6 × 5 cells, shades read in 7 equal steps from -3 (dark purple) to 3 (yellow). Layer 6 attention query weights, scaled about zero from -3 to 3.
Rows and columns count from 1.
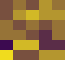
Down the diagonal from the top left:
-1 1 0 -2 -2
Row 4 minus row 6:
-3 1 0 -3 -1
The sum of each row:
-1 4 -2 -3 -3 3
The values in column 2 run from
-1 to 2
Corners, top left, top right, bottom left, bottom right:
-1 0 3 1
